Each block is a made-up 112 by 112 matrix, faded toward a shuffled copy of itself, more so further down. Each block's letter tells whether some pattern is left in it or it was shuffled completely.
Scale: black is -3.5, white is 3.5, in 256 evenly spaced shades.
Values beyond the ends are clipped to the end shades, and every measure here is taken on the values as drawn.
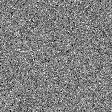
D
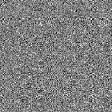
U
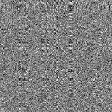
U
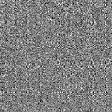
U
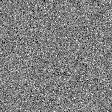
D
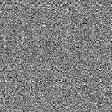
U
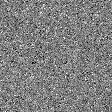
D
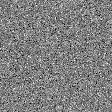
D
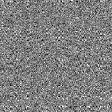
U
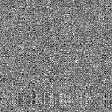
U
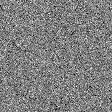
D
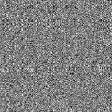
U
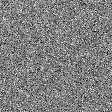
D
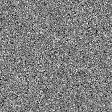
D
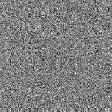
U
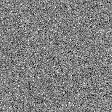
D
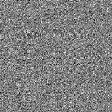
U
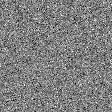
D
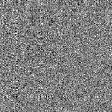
U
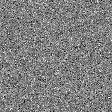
D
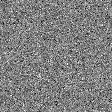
D
